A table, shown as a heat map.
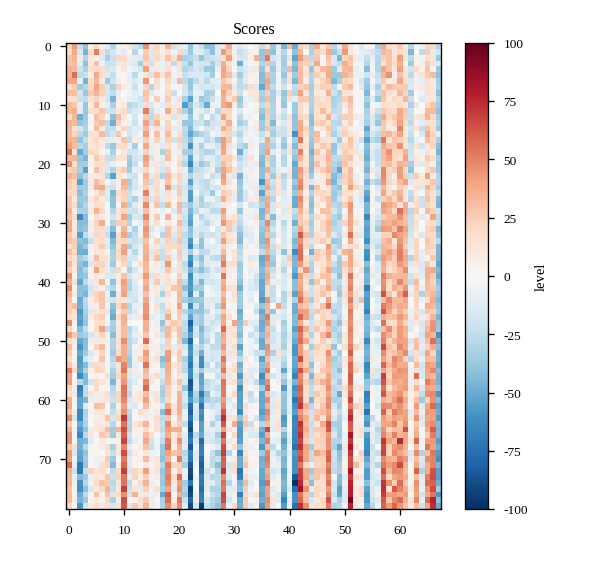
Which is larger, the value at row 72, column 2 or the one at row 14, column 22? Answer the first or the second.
the second
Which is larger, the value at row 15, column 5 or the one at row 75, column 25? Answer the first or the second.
the first
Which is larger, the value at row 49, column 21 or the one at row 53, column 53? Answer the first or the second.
the second
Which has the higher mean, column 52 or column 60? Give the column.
60
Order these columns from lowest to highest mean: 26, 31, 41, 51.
41, 31, 26, 51
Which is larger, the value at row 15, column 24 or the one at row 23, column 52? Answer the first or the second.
the second
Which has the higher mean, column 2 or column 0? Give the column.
0
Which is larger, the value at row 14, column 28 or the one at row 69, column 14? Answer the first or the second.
the first
